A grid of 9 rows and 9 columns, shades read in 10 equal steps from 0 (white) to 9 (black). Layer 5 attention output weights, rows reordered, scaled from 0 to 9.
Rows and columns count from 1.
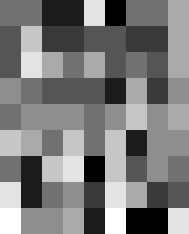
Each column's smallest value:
0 1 2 1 1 0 2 4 1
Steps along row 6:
up up down up down up down same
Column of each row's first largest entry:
6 3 1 6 1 7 5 2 7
